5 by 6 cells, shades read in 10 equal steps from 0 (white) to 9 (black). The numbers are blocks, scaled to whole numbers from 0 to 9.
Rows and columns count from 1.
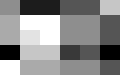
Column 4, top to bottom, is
6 4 4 7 4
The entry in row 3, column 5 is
4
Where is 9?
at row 4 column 1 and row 4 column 6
